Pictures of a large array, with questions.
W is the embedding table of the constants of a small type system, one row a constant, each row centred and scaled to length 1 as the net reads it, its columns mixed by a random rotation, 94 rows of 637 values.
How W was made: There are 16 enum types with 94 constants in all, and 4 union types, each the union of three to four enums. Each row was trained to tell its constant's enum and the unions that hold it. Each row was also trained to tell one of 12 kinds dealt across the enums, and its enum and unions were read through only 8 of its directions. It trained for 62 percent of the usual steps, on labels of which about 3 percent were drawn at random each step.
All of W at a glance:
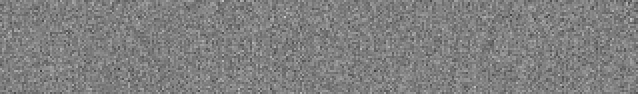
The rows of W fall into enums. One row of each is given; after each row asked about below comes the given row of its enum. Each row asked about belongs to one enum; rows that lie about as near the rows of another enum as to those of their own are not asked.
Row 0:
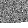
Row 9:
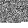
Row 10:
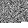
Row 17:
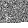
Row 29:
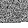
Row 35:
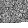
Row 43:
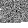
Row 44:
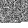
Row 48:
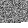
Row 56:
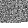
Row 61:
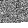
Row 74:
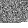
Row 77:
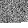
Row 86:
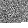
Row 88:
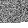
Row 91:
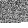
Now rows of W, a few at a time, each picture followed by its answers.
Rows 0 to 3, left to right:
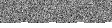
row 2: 88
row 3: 44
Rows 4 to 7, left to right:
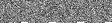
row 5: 88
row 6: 48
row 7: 91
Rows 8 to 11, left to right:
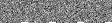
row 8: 74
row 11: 48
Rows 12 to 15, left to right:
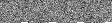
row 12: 56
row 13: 43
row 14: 9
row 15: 86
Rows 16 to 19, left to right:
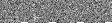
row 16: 17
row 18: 29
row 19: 61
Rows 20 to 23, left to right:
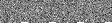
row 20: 44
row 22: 44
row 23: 9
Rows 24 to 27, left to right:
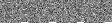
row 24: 56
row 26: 91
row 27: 74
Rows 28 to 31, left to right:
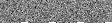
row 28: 77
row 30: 43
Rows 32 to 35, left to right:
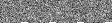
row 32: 56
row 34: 10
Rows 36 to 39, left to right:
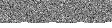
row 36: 17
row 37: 43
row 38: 17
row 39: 44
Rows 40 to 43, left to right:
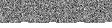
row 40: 44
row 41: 9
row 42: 29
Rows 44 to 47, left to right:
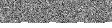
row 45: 56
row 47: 44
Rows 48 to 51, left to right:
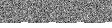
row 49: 43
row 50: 88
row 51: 0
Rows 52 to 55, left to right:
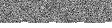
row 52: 43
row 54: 43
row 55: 0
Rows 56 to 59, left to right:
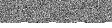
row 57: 17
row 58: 48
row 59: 29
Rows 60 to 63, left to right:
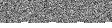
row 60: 77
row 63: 10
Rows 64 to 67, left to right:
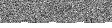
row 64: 61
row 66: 74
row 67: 0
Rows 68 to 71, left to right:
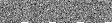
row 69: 77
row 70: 88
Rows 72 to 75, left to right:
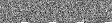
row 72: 10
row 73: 74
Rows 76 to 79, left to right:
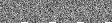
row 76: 10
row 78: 10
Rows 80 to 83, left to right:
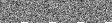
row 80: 61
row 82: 56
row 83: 74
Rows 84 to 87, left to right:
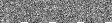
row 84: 9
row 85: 0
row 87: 0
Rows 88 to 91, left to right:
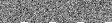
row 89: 9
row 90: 74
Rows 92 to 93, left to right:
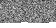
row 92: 10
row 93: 9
